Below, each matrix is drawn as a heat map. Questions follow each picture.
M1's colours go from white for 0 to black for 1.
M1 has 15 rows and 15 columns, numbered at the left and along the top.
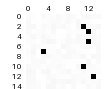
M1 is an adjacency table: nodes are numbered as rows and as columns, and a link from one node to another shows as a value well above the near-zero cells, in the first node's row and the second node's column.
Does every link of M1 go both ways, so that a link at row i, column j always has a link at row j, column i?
no
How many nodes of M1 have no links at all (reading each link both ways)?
7
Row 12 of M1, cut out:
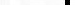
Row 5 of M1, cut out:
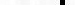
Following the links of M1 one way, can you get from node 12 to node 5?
no
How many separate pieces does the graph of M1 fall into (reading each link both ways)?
9
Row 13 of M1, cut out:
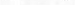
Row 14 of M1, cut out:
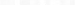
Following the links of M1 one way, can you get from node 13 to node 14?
no
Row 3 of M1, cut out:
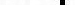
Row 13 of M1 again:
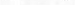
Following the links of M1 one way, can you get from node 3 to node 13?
yes
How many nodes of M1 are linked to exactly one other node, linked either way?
5
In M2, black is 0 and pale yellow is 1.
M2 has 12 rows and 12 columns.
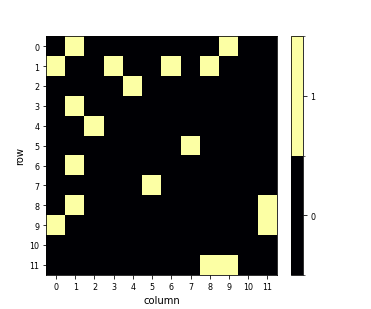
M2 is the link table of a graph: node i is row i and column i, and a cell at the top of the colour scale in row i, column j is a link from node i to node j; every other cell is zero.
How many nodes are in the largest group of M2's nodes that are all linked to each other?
2
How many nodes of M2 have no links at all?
1
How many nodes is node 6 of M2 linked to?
1
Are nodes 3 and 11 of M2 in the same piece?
yes
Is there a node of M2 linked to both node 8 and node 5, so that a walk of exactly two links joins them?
no
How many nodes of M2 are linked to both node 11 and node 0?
1
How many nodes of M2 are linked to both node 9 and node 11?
0
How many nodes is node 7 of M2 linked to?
1
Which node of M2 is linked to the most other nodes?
node 1
